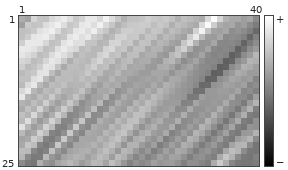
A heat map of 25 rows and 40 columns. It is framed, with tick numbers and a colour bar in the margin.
Neither half mirrors the other. Streaks slant up to the right. The field climbs toward the top left. The values follow a bell shape. The top left is the ninth with the highest average.
